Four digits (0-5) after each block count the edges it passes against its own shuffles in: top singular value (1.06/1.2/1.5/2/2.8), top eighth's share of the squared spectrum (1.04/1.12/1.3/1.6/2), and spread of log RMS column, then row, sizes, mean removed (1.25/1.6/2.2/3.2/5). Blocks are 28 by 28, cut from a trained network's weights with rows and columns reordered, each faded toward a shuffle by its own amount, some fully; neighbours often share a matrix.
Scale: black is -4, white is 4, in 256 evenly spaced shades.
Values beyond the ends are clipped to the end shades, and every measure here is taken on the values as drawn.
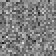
2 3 0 1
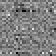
3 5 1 1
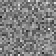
0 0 0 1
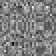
3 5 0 2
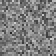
0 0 0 0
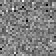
0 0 0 0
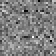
2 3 0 1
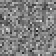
1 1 0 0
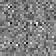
3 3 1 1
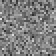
0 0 0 0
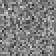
0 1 0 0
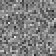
0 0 0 0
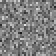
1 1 0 0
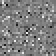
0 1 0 0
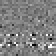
3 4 0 2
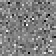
1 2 0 1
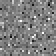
0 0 0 0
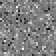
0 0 0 0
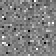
0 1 0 0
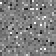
1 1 0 0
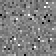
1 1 0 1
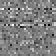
3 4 0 2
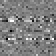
3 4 0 2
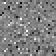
1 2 0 0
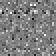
2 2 0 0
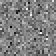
0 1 0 0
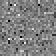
2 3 0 1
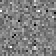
1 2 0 0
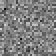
2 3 1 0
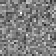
3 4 0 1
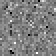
2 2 0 0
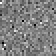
0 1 0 0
